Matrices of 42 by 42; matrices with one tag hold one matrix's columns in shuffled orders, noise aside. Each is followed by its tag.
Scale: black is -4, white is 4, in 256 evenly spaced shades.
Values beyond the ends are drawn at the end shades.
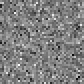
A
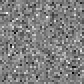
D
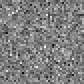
D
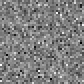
A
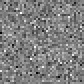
D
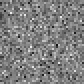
D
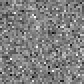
D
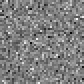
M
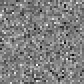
A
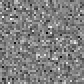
M
